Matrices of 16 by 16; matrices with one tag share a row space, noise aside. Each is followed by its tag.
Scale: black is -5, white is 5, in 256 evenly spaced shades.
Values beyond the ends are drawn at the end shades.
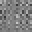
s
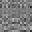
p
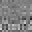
p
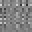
s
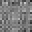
p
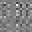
s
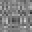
p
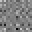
s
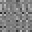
s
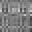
p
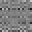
p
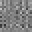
s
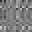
s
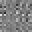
s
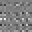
s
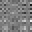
p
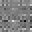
p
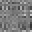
p
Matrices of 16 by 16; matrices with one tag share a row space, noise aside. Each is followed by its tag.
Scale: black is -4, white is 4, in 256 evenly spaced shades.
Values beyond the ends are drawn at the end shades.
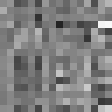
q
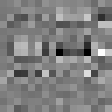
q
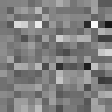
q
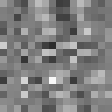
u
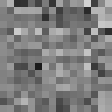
q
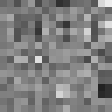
q
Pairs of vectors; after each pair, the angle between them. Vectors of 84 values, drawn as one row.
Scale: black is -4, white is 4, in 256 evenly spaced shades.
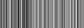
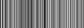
orthogonal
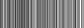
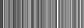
partly aligned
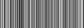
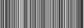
nearly opposite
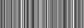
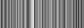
orthogonal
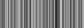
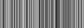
partly aligned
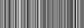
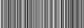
orthogonal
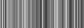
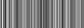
partly aligned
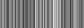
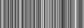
partly aligned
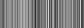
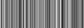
orthogonal
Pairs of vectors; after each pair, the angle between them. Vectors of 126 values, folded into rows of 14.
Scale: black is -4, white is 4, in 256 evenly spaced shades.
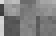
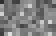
partly opposed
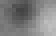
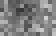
partly aligned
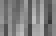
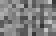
partly opposed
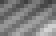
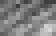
nearly parallel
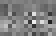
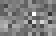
nearly parallel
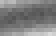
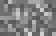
orthogonal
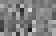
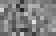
partly aligned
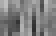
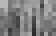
nearly parallel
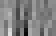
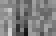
nearly parallel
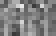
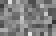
partly aligned
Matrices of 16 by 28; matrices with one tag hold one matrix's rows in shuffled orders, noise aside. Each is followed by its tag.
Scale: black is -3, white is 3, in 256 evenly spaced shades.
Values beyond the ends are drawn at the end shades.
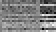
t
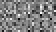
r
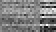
t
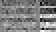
t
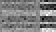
t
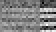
t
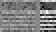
t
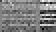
t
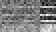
t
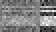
t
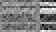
t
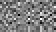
r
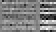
t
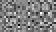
r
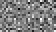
r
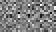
r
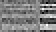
t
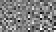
r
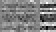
t
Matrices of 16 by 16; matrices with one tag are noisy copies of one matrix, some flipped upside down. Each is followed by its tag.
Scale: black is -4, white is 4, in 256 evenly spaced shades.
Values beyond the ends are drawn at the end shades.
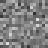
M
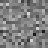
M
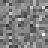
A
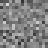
M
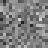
A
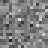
A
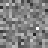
M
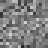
M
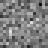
M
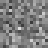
A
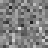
A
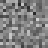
M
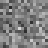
A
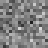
A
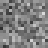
A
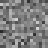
M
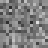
A
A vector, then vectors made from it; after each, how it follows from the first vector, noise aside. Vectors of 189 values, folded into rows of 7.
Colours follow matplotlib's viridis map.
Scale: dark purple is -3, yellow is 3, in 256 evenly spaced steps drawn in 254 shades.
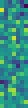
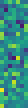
wrapped around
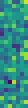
wrapped around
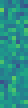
shrunk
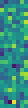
wrapped around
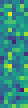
wrapped around
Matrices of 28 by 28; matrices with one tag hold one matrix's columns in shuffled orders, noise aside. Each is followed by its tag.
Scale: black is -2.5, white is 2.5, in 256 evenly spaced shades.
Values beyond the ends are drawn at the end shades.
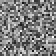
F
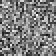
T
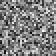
F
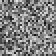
F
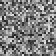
F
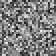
T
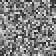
T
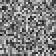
F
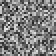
F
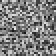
F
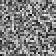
F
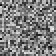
F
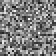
F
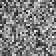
T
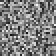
T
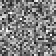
T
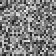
F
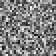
F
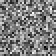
F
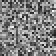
T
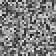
T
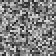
T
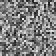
T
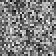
T
